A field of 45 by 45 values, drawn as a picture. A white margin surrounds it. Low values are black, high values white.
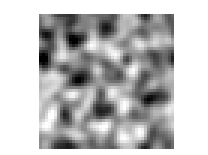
Neither half mirrors the other. No lone cell stands out from its neighbours. No single row or column stands out from its neighbours. The ninth with the lowest average is the top left. The field is mottled with small blotches.
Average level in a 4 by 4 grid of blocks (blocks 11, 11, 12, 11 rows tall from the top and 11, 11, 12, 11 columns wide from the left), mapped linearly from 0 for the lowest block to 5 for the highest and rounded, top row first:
0133 / 2241 / 5342 / 3452
